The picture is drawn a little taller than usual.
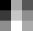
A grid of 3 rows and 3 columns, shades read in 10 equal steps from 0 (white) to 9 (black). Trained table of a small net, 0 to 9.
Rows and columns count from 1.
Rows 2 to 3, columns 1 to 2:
7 2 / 4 0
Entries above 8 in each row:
1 0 0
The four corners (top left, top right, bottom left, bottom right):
9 6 4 3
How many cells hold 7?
1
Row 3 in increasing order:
0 3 4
